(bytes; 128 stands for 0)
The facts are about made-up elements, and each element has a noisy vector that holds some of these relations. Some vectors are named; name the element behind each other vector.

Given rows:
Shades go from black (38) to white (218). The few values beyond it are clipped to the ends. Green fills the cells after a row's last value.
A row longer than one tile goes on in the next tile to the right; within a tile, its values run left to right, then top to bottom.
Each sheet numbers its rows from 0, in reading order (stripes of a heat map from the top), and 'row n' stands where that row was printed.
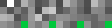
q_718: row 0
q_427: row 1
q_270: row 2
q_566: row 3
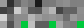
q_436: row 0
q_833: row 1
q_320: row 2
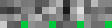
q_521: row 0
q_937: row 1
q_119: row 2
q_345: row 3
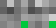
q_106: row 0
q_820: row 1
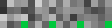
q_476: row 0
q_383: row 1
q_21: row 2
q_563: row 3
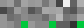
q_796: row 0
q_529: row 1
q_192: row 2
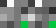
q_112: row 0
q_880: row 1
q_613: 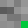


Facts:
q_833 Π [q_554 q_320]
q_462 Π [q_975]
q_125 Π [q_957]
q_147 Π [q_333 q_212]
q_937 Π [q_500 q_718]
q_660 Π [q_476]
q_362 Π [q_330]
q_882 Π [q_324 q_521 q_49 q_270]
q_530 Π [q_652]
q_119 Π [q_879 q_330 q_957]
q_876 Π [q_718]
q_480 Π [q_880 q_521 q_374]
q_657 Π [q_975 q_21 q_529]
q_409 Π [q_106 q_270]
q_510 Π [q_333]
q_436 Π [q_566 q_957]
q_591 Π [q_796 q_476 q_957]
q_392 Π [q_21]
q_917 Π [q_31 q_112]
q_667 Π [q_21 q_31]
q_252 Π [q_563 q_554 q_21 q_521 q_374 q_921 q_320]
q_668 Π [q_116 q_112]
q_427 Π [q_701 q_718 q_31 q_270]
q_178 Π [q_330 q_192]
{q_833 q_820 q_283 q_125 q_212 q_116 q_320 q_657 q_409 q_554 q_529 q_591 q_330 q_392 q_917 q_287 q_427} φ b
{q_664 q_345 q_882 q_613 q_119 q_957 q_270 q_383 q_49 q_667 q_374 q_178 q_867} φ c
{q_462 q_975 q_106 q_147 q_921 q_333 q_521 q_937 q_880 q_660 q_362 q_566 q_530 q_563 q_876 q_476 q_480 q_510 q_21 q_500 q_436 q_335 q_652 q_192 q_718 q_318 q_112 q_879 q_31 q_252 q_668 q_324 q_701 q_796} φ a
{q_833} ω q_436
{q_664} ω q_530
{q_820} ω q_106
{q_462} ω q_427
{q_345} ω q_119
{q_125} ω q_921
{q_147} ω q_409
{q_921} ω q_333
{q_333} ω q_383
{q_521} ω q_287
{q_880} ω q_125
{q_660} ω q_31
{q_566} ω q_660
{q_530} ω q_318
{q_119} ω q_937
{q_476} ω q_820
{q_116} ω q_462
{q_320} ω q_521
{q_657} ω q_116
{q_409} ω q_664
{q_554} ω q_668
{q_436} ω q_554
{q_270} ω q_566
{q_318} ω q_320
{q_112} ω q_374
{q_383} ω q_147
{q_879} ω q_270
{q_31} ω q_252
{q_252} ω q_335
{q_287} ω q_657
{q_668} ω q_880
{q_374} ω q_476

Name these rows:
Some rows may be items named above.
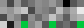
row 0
q_657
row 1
q_664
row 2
q_510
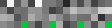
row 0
q_718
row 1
q_112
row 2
q_660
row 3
q_667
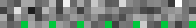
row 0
q_125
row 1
q_957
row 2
q_921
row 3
q_31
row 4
q_879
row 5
q_521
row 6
q_112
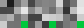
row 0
q_480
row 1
q_333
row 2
q_362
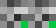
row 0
q_667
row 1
q_667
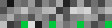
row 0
q_252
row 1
q_657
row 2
q_591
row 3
q_917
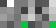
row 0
q_112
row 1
q_178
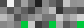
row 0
q_718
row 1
q_252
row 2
q_476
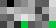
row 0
q_147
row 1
q_178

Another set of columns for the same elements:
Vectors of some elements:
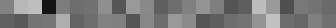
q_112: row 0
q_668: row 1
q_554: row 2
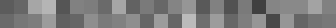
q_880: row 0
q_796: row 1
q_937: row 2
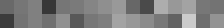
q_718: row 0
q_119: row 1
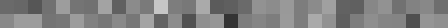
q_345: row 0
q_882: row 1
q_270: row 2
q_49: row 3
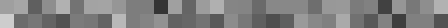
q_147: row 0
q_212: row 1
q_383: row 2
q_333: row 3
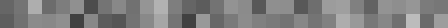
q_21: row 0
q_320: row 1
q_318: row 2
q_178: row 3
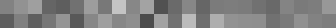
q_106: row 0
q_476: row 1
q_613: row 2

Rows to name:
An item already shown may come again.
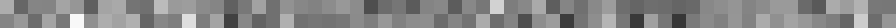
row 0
q_879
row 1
q_660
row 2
q_31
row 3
q_287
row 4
q_882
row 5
q_521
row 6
q_270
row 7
q_119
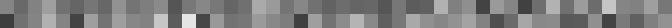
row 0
q_521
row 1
q_436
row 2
q_563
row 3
q_652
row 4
q_530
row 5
q_409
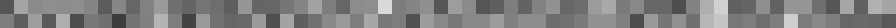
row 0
q_667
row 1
q_521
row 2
q_876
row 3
q_480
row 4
q_287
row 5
q_563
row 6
q_833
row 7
q_510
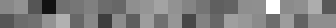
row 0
q_116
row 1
q_392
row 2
q_252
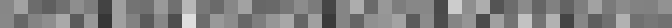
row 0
q_462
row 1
q_125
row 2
q_462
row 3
q_657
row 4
q_476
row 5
q_31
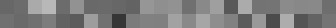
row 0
q_921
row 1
q_270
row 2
q_917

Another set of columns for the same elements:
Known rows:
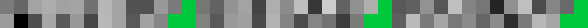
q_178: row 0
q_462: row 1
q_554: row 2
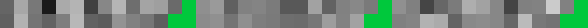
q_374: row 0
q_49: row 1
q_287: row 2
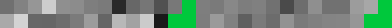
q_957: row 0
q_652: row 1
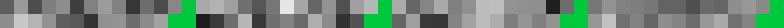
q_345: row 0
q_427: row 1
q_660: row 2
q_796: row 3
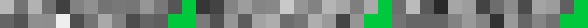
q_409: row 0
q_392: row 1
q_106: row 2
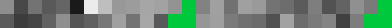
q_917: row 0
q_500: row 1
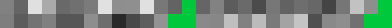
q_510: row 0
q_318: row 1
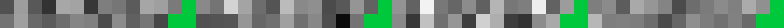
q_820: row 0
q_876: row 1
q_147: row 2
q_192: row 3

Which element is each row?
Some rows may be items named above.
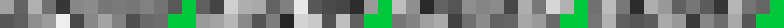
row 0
q_409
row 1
q_119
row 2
q_116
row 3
q_476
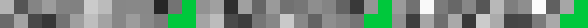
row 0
q_660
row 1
q_566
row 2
q_147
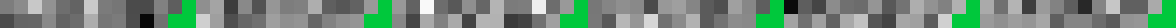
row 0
q_876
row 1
q_879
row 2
q_147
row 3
q_530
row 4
q_21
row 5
q_921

